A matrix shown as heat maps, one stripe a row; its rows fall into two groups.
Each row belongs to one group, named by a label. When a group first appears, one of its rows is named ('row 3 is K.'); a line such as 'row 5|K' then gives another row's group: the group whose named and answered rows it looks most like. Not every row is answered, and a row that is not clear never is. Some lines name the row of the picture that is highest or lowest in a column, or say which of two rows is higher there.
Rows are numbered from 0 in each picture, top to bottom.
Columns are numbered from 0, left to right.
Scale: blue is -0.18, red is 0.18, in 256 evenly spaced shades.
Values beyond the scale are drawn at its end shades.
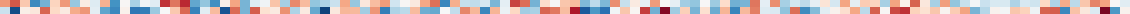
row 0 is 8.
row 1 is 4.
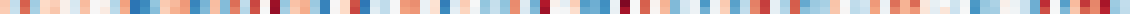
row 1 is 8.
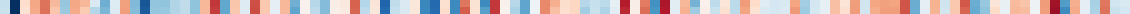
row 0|4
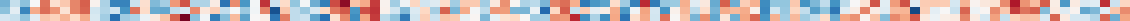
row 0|4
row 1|4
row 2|4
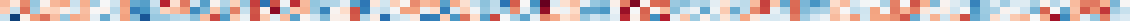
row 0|8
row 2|4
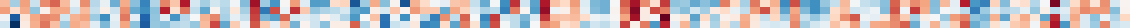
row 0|8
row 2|4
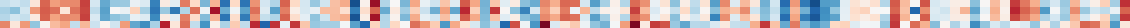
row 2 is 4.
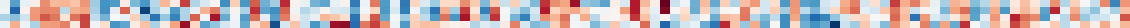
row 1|4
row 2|4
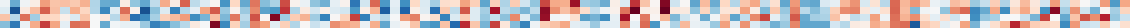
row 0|4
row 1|4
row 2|8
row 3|4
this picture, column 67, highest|1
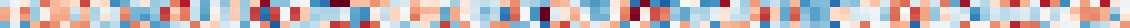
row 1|8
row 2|8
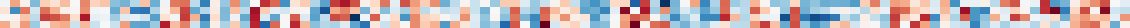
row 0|8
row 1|8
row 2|8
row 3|8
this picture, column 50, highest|0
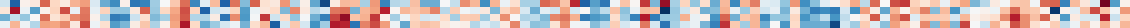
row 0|4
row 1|8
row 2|4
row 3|8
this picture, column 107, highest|0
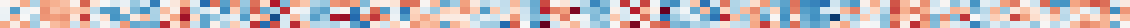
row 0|8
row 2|8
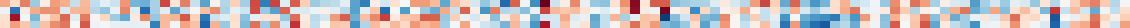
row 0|8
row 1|4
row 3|8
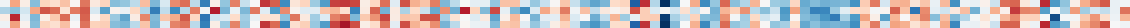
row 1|4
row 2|8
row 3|8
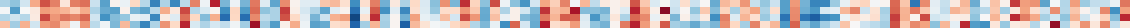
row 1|4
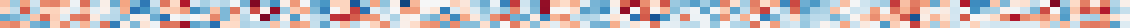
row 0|8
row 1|8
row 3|8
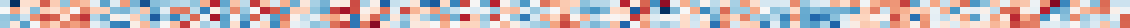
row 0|4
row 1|8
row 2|4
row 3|4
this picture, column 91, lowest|2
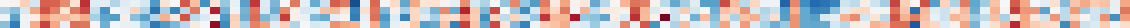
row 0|8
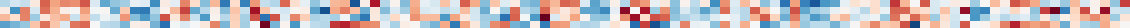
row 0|4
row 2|8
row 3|4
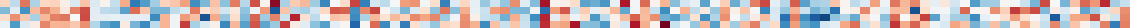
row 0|8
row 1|4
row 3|4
